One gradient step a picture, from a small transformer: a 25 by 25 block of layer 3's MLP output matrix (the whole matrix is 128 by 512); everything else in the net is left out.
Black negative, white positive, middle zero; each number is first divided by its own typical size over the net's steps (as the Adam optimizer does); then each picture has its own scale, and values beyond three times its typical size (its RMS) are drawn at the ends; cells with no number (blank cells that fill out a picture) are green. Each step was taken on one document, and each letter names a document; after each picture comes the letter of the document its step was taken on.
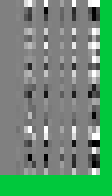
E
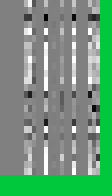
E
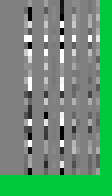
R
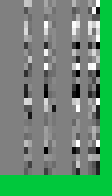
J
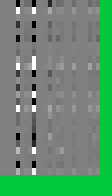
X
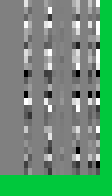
J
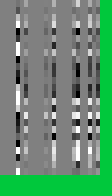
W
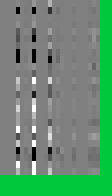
X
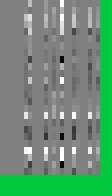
R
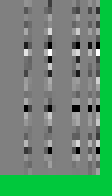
J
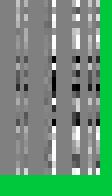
W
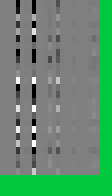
X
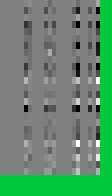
J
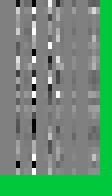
X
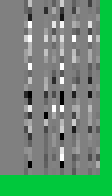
R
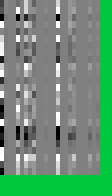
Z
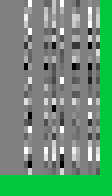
R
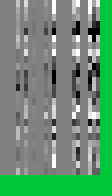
W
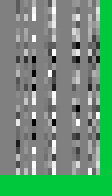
W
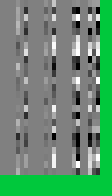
W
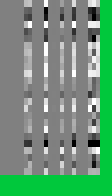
E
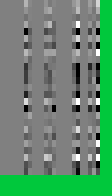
J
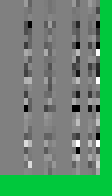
J
